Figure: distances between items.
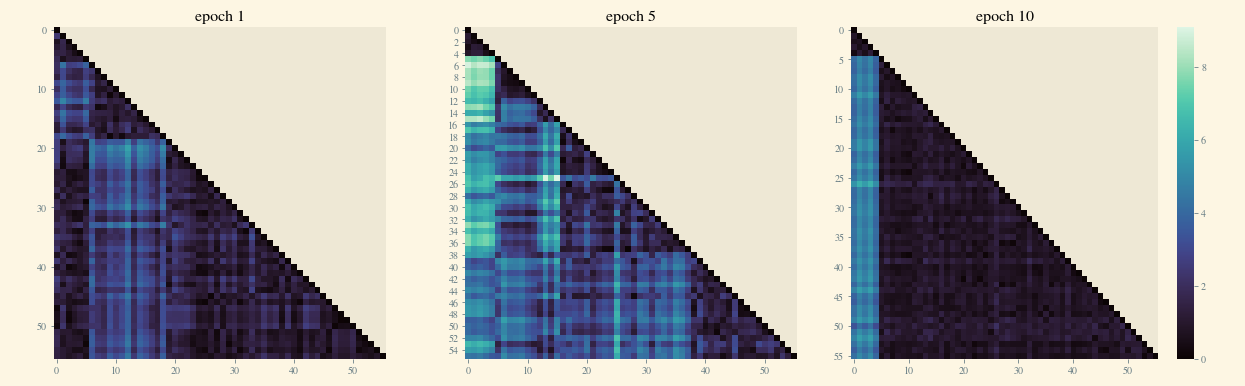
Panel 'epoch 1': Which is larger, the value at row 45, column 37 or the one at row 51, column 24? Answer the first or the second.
the first
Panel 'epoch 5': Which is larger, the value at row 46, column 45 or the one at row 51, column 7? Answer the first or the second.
the second
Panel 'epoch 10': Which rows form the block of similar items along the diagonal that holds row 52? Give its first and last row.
5 to 55
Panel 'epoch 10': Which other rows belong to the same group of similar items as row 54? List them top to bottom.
5, 6, 7, 8, 9, 10, 11, 12, 13, 14, 15, 16, 17, 18, 19, 20, 21, 22, 23, 24, 25, 26, 27, 28, 29, 30, 31, 32, 33, 34, 35, 36, 37, 38, 39, 40, 41, 42, 43, 44, 45, 46, 47, 48, 49, 50, 51, 52, 53, 55
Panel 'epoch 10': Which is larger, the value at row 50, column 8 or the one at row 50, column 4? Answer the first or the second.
the second
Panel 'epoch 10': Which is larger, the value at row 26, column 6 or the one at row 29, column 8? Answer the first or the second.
the first
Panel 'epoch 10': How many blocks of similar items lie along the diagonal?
2
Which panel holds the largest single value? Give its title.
epoch 5
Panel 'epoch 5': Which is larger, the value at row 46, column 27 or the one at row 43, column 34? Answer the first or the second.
the second
